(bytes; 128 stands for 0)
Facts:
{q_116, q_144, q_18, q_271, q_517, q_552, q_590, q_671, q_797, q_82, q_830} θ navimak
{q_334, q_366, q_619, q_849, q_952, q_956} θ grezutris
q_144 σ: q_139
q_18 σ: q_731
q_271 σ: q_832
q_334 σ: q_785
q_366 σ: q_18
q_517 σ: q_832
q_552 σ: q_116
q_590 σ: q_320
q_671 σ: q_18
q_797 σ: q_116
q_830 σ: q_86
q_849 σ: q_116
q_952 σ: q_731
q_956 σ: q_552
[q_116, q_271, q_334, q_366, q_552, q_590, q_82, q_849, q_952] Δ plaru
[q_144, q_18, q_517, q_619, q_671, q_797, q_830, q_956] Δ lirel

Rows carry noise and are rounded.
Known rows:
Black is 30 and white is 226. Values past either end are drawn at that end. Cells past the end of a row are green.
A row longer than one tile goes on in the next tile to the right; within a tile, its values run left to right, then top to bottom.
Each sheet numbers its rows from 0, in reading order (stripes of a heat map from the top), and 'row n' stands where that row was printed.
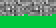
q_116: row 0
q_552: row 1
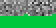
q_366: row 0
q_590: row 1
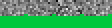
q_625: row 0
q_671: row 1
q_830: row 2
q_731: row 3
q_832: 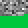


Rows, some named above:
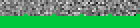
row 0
q_952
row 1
q_731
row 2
q_832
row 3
q_590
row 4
q_517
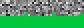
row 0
q_334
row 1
q_590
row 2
q_832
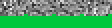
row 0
q_86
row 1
q_271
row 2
q_271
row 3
q_139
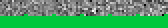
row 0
q_797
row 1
q_82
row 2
q_956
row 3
q_320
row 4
q_849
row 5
q_144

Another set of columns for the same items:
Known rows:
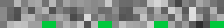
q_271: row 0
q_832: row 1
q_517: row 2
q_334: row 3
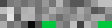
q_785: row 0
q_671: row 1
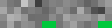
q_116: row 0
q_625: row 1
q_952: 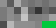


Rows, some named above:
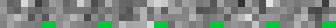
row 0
q_552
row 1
q_552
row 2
q_517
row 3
q_82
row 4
q_797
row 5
q_366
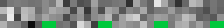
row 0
q_785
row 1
q_590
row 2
q_797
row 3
q_849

